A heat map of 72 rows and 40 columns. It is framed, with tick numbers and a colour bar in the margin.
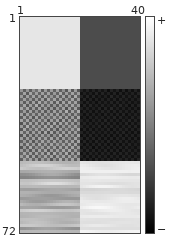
The table splits into 3 rows of 2 panels. Panel 1,1: very high, flat. Panel 1,2: low, flat. Panel 2,1: middling, checkered, strong in contrast. Panel 2,2: very low, checkered, faint in contrast. Panel 3,1: high, streaked across. Panel 3,2: very high, streaked across, faint in contrast.
